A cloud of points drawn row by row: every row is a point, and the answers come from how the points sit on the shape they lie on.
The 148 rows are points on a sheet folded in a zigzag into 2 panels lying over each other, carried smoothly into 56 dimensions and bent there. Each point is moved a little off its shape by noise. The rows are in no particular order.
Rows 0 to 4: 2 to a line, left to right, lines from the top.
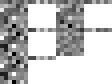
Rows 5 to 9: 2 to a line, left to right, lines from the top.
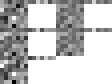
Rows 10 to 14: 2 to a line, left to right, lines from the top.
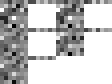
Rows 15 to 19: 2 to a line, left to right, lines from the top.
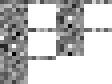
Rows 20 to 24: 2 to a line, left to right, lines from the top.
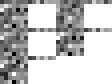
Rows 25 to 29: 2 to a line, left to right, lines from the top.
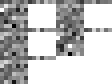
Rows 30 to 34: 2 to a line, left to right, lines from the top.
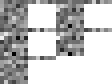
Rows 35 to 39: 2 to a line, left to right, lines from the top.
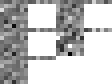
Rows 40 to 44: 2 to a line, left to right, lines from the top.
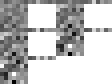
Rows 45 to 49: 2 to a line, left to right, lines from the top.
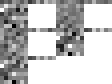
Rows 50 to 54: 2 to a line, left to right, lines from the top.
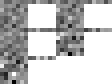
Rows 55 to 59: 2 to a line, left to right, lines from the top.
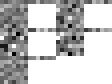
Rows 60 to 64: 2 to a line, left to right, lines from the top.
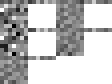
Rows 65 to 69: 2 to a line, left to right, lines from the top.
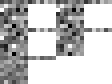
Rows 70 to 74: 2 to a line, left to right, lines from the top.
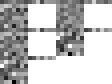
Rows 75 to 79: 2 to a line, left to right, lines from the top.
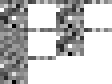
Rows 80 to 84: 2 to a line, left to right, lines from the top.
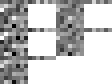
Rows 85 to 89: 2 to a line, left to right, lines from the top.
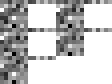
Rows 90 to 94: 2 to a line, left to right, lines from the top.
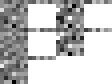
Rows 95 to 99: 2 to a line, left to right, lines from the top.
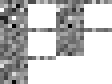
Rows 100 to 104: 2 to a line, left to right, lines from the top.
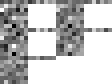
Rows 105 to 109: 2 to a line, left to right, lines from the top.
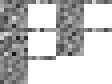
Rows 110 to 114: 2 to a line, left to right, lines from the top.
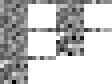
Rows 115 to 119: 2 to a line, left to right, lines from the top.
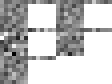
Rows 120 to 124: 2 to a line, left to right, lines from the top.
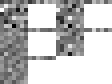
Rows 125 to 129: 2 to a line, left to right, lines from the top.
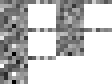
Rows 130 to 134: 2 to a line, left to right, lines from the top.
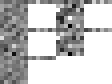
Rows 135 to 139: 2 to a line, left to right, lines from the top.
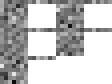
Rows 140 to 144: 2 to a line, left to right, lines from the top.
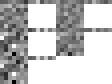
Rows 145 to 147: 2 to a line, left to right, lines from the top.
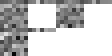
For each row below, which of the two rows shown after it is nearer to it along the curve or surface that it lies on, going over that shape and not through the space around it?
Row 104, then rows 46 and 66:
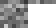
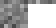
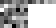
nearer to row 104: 46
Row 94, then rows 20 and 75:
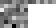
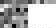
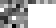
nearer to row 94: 75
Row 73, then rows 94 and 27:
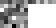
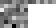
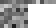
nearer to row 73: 94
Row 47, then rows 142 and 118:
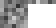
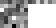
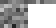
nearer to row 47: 142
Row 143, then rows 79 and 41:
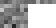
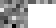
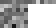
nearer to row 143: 79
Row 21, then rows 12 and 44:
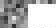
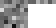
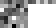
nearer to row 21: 44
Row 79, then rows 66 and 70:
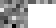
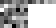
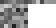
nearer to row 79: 66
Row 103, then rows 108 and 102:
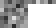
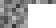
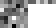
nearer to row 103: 102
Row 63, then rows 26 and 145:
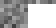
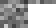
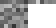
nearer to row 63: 26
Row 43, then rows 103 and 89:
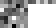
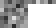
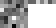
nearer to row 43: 89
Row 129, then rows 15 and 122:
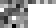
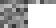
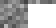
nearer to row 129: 15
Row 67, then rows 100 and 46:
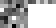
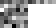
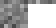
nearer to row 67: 100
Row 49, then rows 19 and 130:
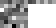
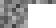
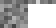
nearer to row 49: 19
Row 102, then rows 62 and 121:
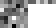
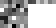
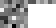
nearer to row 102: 62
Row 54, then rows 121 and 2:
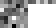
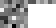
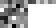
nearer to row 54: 2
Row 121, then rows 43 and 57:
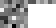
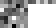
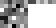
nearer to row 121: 57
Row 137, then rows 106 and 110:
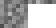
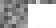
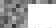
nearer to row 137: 110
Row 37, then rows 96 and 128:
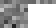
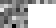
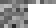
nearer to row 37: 96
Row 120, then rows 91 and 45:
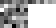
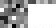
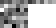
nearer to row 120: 45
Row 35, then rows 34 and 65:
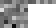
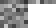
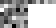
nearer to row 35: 65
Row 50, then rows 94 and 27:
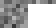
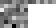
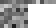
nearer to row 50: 94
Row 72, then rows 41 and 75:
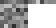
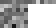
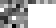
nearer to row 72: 41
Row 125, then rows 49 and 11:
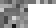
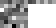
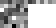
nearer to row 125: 11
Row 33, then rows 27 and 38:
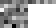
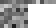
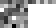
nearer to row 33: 38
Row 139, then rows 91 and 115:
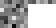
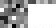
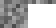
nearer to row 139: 91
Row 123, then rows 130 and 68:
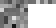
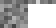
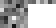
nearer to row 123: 68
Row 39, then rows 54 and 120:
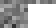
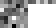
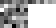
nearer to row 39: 120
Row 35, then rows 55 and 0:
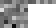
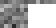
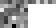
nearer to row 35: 55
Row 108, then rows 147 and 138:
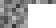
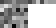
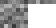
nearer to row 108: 138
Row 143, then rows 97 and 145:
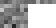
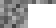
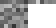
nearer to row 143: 97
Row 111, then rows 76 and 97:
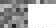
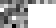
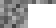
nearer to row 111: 76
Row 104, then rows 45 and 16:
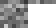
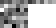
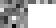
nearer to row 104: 45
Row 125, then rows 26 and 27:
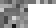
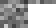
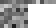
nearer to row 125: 27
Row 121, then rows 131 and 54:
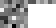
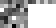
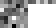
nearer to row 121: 131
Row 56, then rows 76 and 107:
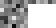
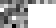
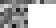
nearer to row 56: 76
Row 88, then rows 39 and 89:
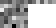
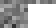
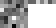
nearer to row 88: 89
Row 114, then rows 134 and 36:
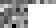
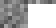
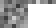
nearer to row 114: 36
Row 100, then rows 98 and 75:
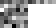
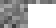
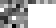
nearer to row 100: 75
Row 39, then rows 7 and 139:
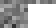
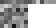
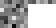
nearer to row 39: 139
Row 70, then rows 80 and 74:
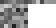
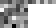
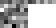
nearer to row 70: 80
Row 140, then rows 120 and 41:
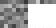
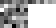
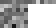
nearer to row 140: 41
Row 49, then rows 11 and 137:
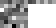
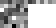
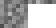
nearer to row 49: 11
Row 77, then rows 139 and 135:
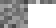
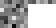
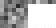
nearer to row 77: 135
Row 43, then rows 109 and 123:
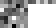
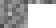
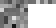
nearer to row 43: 123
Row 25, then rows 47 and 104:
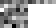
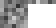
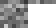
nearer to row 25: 104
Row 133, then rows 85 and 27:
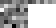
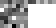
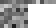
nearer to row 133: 85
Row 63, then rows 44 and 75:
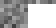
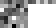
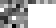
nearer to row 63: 75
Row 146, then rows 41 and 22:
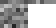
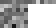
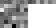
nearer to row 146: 22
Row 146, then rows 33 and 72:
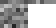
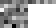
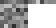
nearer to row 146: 33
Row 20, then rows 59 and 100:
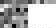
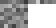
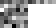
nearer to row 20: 100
